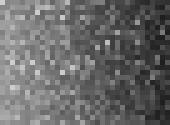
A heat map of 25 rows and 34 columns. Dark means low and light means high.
Grain: fine. Slope: up to the left. Stripes: none. Odd rows or columns: none.
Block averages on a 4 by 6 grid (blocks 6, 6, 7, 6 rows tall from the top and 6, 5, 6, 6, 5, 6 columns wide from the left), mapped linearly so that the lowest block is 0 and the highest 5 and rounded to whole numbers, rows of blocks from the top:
5 4 3 2 1 0 | 5 4 3 2 1 0 | 5 4 3 2 1 0 | 5 4 3 2 1 0
